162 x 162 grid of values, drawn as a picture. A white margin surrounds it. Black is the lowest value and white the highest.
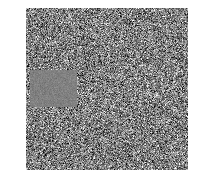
Average level on the scale: 50%. Stripes: none. Odd patch: calmer, in the middle left. Grain: fine. Calmest part: middle left. Odd rows or columns: none.
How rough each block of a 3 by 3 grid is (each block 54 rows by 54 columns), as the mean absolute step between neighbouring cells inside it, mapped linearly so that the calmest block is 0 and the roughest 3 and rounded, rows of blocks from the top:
3 3 3
0 3 3
3 3 3
